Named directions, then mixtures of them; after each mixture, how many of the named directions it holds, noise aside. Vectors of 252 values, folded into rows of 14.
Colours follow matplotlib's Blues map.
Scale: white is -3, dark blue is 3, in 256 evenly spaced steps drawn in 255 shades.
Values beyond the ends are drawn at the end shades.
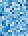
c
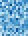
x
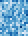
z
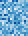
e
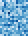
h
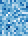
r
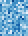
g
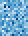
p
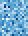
one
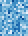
one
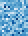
one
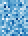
one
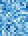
one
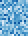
one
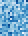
three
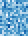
two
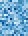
one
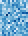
one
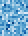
three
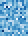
three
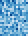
one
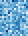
three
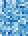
three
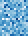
one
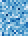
two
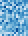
one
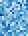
one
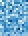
three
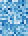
one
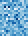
two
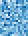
two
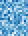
one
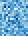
three
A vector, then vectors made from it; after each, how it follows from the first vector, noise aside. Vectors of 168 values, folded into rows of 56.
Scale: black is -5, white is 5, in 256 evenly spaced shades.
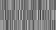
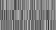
wrapped around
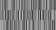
copied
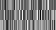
scaled up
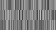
negated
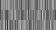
wrapped around
